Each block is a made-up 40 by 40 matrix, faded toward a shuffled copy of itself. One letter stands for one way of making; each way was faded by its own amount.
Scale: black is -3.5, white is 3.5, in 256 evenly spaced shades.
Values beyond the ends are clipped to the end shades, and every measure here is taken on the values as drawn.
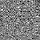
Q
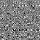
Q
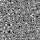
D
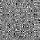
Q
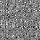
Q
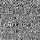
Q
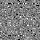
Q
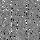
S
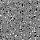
S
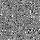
D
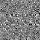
Q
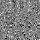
D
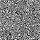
D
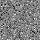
D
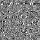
Q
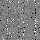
S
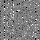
S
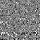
Q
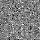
D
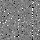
S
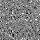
D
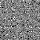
D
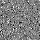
D
